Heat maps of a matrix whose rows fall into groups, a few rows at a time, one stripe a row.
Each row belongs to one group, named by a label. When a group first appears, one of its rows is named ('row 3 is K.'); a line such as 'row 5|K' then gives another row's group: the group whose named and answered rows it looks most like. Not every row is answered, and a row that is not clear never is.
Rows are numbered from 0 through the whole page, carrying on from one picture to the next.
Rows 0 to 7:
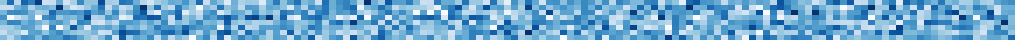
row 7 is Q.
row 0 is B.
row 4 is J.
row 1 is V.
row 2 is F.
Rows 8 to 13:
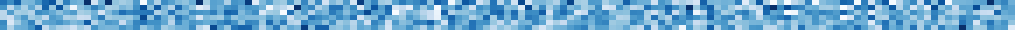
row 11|V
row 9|V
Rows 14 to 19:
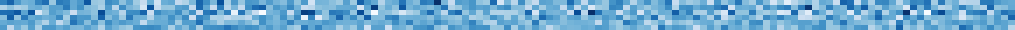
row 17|B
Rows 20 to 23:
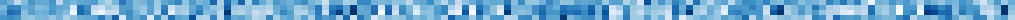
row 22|J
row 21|J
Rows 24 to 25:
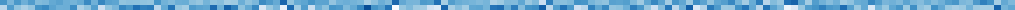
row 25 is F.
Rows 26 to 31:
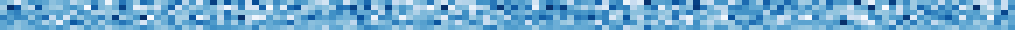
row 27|B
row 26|V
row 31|V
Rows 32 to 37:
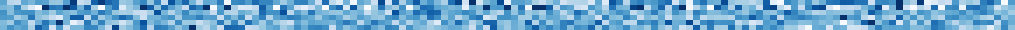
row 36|V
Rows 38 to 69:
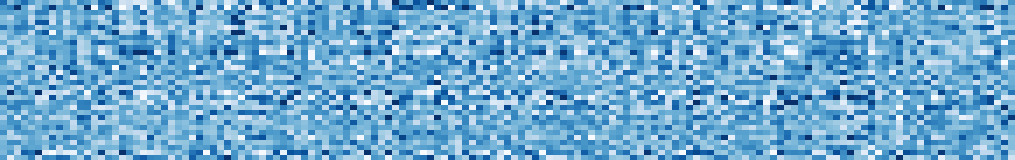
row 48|F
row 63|V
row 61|B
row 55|V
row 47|F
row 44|Q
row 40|Q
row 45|F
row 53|V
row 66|J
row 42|Q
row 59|J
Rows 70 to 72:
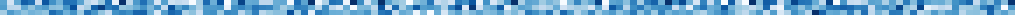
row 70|Q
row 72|F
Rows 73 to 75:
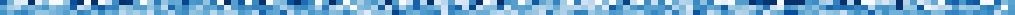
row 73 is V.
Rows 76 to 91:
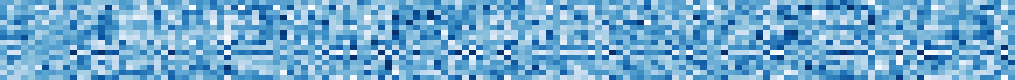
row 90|F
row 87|J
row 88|B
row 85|J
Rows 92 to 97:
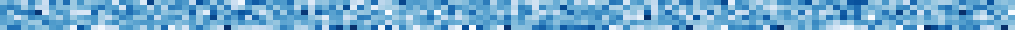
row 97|J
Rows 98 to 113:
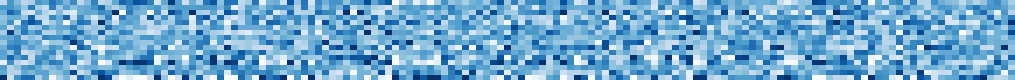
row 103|Q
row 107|J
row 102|B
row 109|F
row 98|F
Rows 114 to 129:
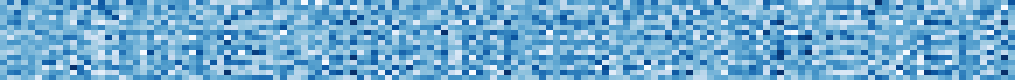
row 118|J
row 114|B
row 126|V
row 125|J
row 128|J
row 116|V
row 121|Q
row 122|J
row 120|F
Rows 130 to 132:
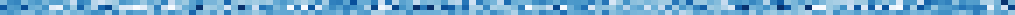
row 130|J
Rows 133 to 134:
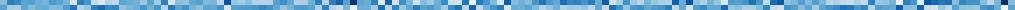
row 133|J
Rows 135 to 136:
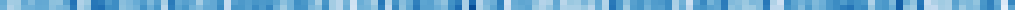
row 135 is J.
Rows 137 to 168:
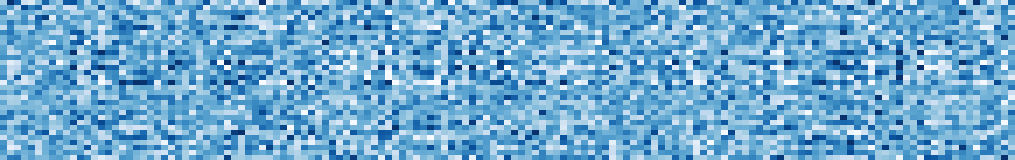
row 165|Q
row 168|J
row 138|B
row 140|Q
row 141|B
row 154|Q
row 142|F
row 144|J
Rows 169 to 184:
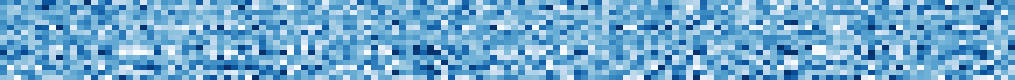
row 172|V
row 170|Q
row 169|V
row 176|Q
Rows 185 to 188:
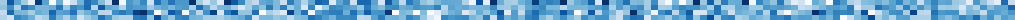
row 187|F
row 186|B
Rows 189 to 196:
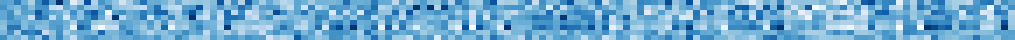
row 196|V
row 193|J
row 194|J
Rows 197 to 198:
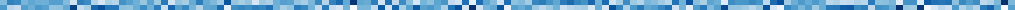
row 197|J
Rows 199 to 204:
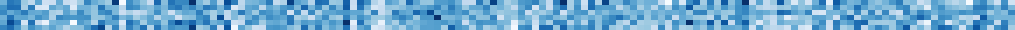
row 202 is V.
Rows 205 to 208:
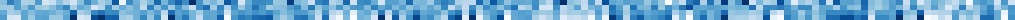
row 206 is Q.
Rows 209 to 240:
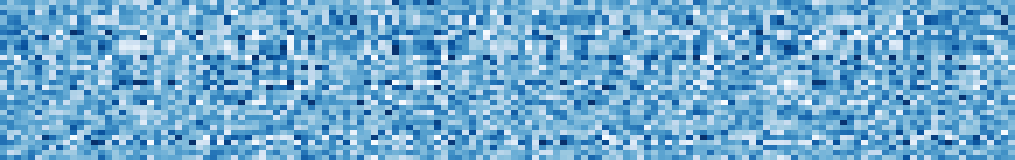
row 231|B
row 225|F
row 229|Q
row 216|Q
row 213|J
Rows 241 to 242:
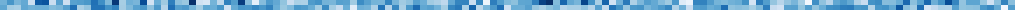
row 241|Q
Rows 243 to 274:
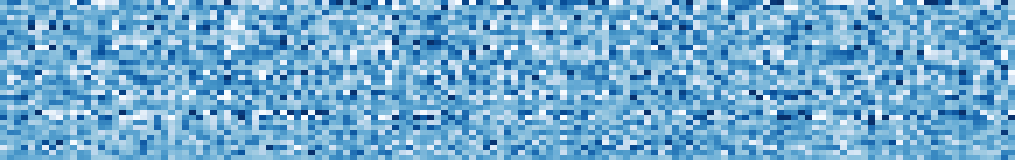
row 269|J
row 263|V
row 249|B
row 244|F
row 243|J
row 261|Q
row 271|V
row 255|F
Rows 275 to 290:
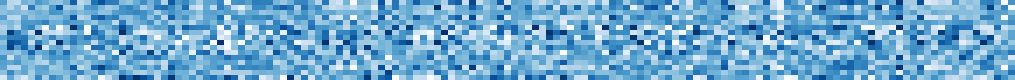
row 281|B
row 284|B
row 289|B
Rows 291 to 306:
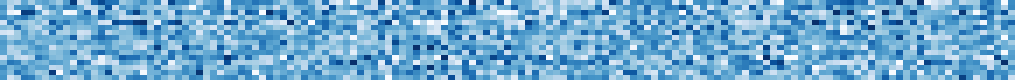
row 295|F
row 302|F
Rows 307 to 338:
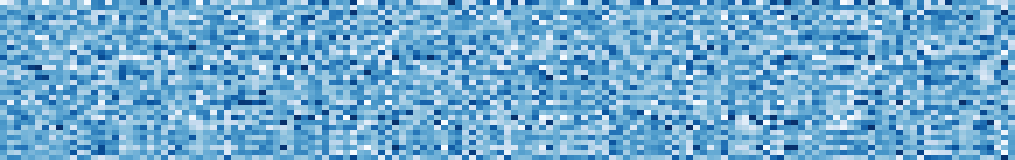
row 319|J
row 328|J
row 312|Q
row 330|Q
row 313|F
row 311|B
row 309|J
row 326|Q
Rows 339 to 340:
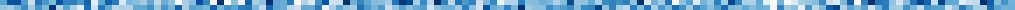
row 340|V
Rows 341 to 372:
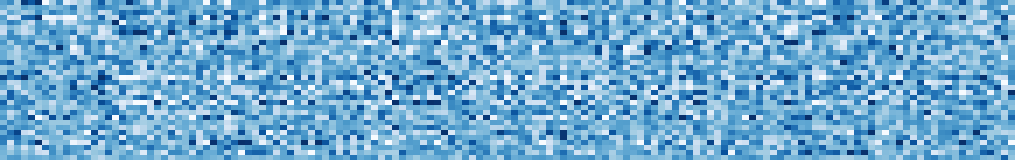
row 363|Q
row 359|B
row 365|B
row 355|B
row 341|B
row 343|F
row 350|V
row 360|F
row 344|B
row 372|J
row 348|J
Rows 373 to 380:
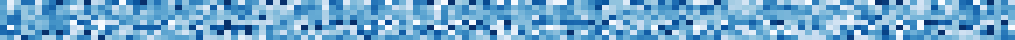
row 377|J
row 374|V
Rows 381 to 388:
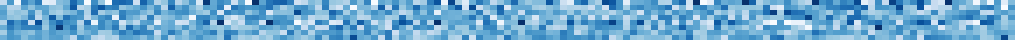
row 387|F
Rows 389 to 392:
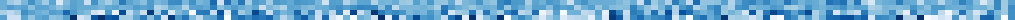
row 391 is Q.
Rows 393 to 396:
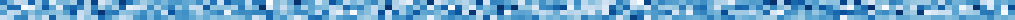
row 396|V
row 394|B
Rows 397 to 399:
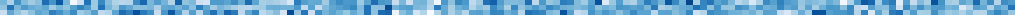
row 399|F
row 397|V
